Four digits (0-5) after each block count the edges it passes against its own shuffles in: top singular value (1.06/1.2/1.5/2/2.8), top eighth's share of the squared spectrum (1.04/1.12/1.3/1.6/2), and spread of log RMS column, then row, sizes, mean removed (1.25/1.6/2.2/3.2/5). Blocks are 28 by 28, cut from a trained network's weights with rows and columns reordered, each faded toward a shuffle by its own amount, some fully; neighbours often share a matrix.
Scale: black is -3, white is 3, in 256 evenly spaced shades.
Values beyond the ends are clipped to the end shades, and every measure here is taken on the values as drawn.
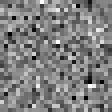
1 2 1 0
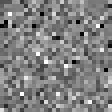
0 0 0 0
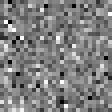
1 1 1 0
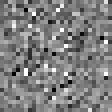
1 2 1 0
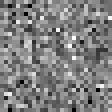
2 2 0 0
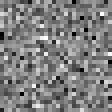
1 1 0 0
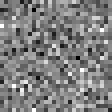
0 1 0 0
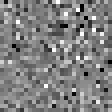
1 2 1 0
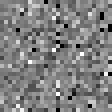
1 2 1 0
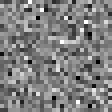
1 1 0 0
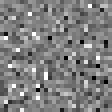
0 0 0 0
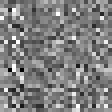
3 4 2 2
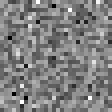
0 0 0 0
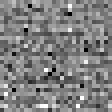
2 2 0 0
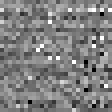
2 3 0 0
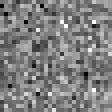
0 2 0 0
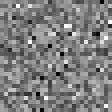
0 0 0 0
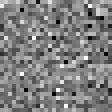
1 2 0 0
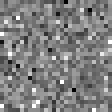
0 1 0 0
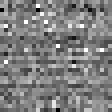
2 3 1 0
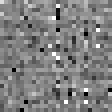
2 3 1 0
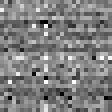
3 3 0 2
